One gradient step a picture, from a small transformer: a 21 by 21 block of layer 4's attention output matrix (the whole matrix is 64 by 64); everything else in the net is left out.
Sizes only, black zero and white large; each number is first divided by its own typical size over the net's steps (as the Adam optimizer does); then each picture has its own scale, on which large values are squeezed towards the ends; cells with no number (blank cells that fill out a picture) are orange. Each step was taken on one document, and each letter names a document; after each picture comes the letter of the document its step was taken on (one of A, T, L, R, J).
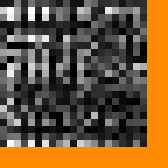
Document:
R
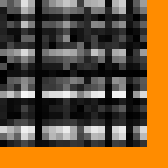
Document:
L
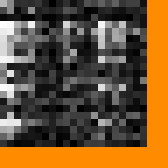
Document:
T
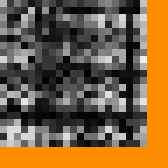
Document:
L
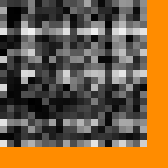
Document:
L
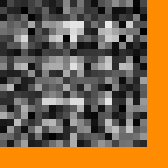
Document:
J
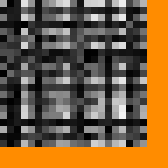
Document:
L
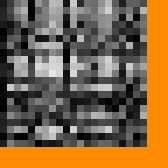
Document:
J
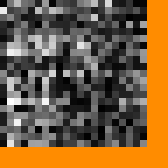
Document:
R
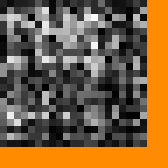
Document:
R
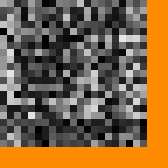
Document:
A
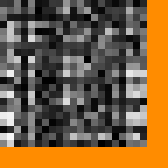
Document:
T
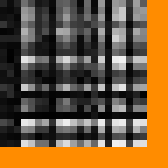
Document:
L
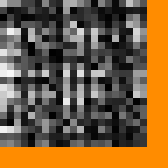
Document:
T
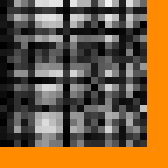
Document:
J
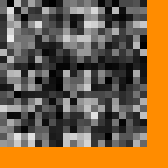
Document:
R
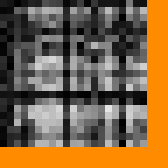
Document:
J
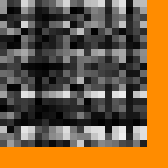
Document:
L
